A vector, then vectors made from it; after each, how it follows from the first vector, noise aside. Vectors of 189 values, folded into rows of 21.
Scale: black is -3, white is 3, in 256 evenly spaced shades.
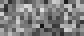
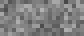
shrunk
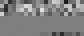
partly zeroed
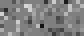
partly zeroed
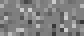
partly zeroed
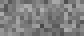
shrunk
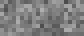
shrunk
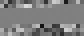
partly zeroed
